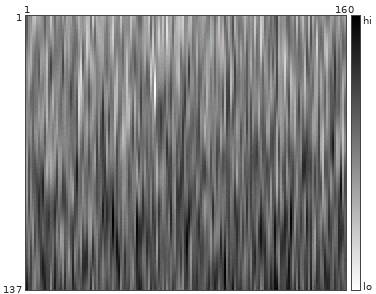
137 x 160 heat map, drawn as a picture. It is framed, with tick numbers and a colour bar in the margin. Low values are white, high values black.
Slope: up to the bottom. Histogram: bell-shaped. Grain: streaks running down.
